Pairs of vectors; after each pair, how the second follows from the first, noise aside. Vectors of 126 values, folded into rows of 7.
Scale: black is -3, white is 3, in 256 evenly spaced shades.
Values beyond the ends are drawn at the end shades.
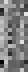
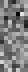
shuffled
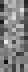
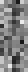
wrapped around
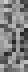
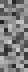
shuffled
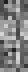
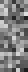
shuffled
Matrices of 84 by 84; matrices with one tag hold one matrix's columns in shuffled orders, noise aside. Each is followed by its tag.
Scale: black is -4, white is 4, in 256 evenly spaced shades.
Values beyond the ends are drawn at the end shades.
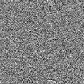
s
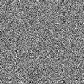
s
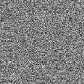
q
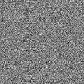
q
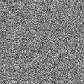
s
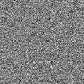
q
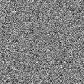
q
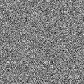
q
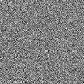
s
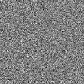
s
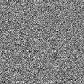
s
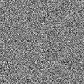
q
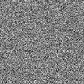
s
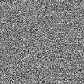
s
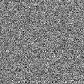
s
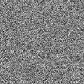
s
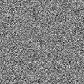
q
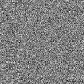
q
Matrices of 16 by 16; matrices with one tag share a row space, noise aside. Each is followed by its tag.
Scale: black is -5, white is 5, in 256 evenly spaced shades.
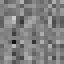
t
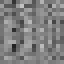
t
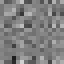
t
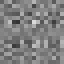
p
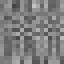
p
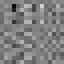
t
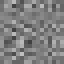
t
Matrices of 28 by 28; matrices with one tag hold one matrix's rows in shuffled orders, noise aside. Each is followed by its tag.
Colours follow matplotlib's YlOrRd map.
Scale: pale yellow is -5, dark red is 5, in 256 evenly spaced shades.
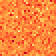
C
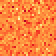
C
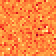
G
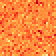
G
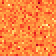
G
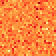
G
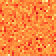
G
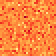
C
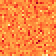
G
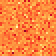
C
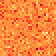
G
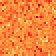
G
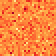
C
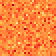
C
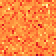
G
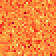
C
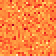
C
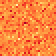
C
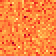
C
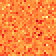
G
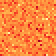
G
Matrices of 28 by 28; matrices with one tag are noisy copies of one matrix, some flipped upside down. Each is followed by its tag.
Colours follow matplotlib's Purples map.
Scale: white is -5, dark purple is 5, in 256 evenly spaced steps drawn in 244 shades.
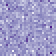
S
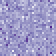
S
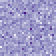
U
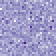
U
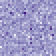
U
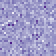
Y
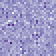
Y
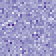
Y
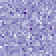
U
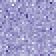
S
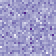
U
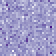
S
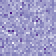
Y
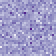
U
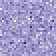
U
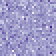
S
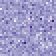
U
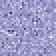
Y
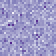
Y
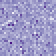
Y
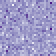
S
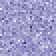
U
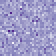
Y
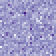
U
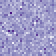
Y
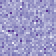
Y
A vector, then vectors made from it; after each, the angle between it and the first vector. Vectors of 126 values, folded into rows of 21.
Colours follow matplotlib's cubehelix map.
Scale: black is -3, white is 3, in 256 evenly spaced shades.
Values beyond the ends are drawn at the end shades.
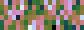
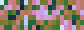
partly opposed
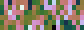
nearly parallel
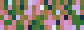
nearly opposite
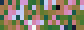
partly aligned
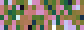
nearly opposite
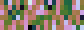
nearly opposite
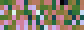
orthogonal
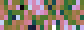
nearly opposite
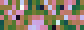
nearly parallel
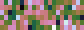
nearly opposite
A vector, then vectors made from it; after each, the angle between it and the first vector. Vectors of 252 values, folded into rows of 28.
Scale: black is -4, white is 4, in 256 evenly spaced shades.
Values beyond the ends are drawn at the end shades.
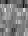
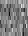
partly opposed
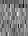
partly aligned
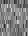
partly aligned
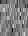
partly aligned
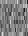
partly opposed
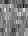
nearly parallel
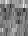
nearly opposite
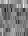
nearly opposite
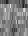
nearly parallel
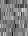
partly aligned
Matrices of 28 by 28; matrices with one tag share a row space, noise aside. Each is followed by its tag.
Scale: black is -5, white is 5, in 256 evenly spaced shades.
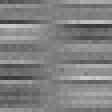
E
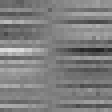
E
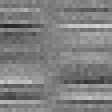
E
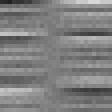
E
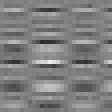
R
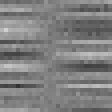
E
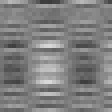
R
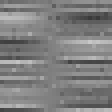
E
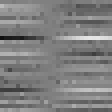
E
